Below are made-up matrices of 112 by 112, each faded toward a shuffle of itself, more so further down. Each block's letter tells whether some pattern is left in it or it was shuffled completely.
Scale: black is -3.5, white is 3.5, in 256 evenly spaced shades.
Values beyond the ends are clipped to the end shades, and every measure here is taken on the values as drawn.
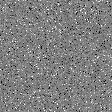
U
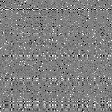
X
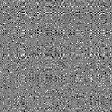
X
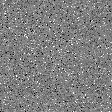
U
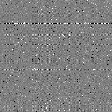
X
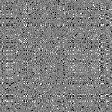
X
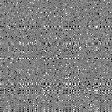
X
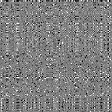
X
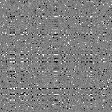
X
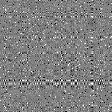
X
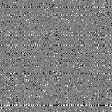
X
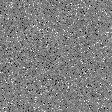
U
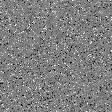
U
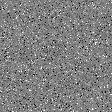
U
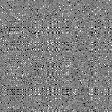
X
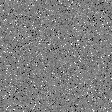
U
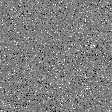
U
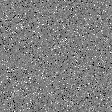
U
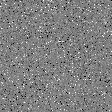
U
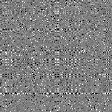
X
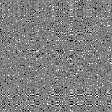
X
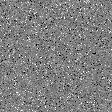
U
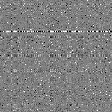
X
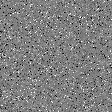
U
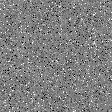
U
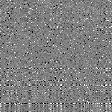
X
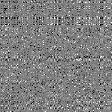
X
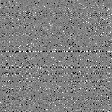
X
